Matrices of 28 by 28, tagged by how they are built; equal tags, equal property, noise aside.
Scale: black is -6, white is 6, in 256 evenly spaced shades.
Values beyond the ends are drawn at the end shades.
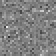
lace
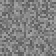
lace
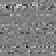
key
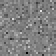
lace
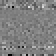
key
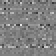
key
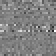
key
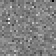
lace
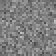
lace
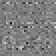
key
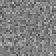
lace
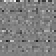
key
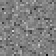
lace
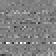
key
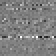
key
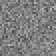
lace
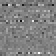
key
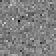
lace
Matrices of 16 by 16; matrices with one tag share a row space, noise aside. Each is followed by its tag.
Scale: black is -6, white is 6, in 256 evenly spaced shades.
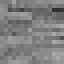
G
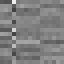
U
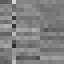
U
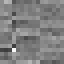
U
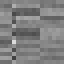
U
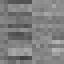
G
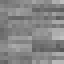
G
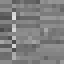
U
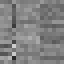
U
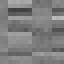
G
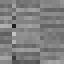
U
